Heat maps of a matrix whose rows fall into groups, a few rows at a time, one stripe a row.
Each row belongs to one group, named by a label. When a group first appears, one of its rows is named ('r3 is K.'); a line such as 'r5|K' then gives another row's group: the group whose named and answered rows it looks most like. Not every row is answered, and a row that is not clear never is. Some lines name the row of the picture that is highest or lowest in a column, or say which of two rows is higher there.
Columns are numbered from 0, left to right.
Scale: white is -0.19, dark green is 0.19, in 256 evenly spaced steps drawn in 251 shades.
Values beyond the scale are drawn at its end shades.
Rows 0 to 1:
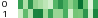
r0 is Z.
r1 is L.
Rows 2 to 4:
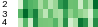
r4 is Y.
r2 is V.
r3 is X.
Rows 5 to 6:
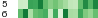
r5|L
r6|Y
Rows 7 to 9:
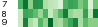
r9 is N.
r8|V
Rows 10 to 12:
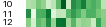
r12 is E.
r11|Z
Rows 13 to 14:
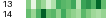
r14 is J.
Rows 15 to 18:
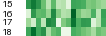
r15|X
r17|Z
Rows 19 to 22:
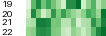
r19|V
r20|Y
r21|L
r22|L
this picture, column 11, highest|20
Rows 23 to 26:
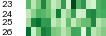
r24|L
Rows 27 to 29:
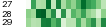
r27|N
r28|J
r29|L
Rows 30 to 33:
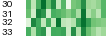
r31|J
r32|N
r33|J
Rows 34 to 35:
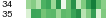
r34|L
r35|V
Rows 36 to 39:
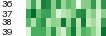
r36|L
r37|X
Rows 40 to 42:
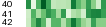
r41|Y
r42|V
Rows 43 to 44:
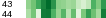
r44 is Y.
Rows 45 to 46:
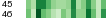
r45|Z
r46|Z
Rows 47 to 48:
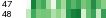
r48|V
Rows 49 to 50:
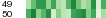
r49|V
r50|X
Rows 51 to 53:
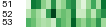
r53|E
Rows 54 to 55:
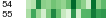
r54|V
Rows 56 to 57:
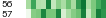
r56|N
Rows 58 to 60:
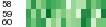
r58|Y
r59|Z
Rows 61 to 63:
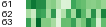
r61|X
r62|V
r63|Z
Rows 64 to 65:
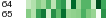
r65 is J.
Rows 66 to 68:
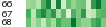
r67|J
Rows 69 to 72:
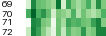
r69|N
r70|X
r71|N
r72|N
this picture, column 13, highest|71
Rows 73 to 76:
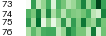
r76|V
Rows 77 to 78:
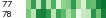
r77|Y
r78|L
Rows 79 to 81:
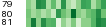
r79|J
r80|E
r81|Y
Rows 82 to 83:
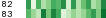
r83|L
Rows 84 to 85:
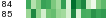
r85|Y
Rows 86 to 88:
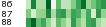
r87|E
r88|X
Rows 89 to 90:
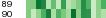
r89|J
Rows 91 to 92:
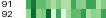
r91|X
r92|N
